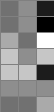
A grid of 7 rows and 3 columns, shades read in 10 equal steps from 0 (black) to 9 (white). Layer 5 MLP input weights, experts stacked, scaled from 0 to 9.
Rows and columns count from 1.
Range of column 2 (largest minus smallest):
3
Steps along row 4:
down up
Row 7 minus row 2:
0 -1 6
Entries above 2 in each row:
2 2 3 3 2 3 3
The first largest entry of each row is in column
2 2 3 1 1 1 3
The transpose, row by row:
4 4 6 7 7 5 4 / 5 5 4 5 7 5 4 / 1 0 9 7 1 5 6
